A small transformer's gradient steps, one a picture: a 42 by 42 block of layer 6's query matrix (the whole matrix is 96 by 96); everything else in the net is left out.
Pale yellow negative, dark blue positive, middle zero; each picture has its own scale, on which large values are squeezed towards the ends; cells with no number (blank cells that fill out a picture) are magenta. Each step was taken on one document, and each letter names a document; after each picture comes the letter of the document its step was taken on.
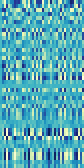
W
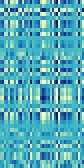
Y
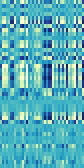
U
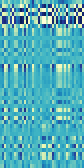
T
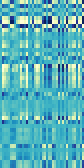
U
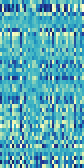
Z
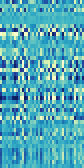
Z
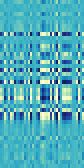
Y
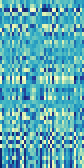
Z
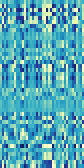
U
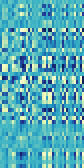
T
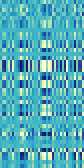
T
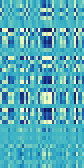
T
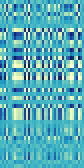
W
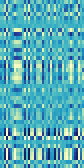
W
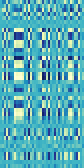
W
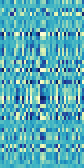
Y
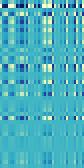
U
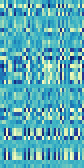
W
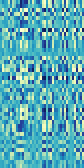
T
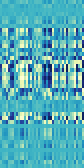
U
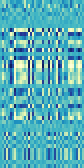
W
